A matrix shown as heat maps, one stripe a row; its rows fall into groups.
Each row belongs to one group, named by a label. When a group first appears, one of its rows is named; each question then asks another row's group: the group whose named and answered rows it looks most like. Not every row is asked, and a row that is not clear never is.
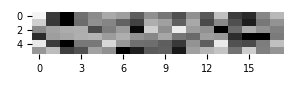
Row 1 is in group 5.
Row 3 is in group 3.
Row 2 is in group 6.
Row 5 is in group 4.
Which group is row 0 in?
5
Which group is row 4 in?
5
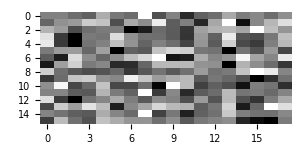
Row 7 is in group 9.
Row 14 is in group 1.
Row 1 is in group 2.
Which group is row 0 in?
1
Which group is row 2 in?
4
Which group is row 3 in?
5
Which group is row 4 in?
5
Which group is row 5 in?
9
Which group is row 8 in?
4
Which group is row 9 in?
3
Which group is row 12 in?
5
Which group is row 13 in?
2
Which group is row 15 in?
3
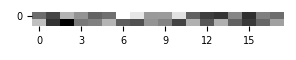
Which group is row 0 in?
3
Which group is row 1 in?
5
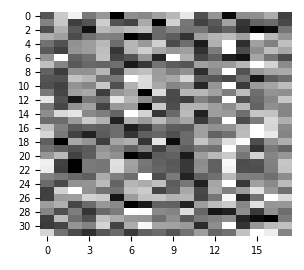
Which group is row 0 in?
9
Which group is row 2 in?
3
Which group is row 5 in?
2
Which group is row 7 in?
4
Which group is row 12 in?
5
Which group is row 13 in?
6
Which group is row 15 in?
2
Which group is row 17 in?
4
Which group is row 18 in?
6
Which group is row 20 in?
4
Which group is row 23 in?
1
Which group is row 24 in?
2
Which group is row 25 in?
9
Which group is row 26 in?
2
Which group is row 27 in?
4
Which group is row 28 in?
3
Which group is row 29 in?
3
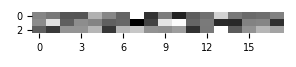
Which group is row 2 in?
2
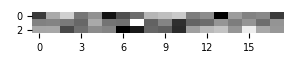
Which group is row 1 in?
1
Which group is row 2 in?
4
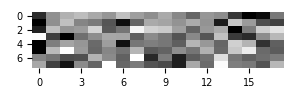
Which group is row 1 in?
9
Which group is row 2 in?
2
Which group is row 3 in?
5
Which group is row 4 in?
9
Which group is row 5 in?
9
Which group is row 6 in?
1
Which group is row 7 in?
5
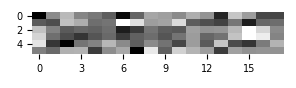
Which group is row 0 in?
9
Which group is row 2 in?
4
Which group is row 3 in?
4
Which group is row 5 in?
6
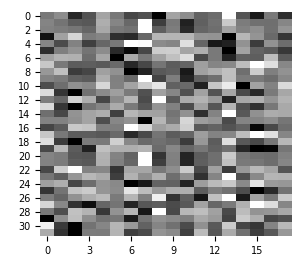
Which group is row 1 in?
1
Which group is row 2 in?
1
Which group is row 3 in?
9
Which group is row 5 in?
9
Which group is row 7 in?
4
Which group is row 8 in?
4
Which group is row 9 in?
1
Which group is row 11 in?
5
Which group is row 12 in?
6
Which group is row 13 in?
5
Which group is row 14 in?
2
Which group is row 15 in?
6
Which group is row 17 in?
4
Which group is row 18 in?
5
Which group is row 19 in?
3
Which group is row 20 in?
1
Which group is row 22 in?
9
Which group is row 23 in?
2
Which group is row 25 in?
3
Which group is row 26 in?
2
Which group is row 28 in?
6
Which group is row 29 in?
9
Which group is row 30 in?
5
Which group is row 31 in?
5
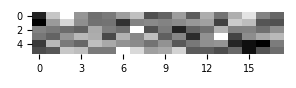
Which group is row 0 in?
9
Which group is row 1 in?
9
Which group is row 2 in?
1
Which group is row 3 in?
2
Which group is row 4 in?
3
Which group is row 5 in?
3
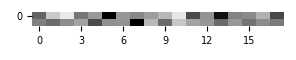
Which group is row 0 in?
9
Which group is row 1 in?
6
